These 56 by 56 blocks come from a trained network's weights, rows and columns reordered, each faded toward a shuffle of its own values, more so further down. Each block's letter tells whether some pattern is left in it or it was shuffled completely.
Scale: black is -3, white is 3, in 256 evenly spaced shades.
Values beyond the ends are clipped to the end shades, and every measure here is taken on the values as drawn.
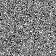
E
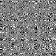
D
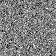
E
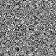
D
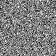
E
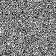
E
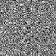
D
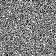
E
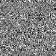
D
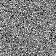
E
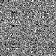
D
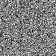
E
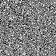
E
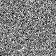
E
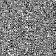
D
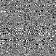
D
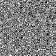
D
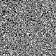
D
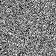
E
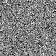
E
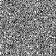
D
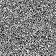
E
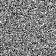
E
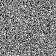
E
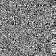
D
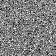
E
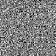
D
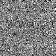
D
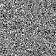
D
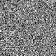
D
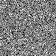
E
